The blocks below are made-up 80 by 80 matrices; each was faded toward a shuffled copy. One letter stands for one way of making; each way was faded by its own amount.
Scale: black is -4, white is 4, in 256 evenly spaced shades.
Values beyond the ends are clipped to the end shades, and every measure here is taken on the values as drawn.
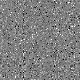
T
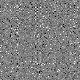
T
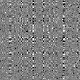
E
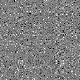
T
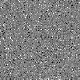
T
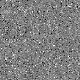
T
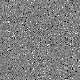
T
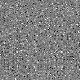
T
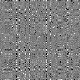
E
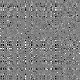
E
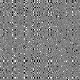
E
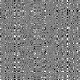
E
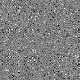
T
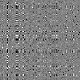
E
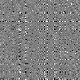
E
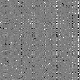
E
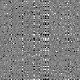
E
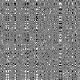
E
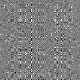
E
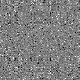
T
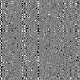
E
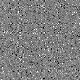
T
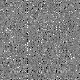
T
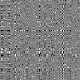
E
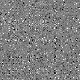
T
